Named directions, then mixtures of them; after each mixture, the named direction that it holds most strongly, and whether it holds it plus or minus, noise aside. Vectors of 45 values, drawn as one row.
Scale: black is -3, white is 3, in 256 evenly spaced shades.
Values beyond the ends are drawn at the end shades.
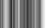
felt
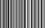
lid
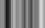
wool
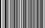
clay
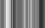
wool, minus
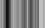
wool, plus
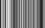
clay, plus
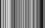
wool, minus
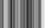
felt, plus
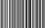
lid, minus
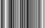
felt, plus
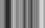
wool, plus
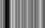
wool, plus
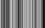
felt, minus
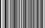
clay, plus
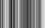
felt, plus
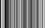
clay, plus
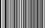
clay, plus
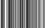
clay, minus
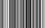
lid, minus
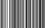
lid, minus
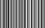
lid, plus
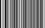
clay, plus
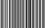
lid, minus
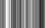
wool, minus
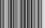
felt, plus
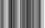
felt, plus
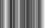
felt, plus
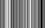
wool, minus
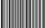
lid, minus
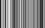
clay, plus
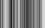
felt, plus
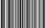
clay, minus
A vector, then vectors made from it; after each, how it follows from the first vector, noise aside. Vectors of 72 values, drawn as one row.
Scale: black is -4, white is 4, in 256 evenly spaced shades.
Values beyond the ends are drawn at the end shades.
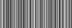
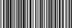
scaled up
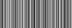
negated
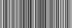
sign-scrambled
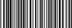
scaled up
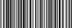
scaled up
